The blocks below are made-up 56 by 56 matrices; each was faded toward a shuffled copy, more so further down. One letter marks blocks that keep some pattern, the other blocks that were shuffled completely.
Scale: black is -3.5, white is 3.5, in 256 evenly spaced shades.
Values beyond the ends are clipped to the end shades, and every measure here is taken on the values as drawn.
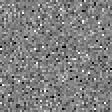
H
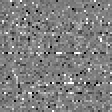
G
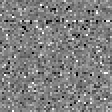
G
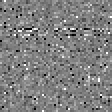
G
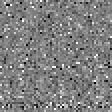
G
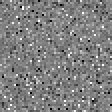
H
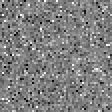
H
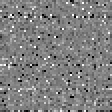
G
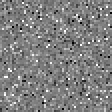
H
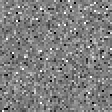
H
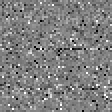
G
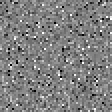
H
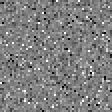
H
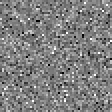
H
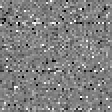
G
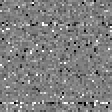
G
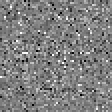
G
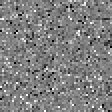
H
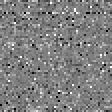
G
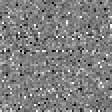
G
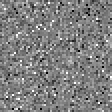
H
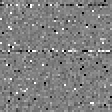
G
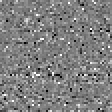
G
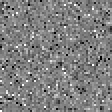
H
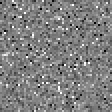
H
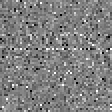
G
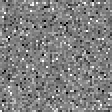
H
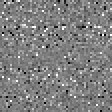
G
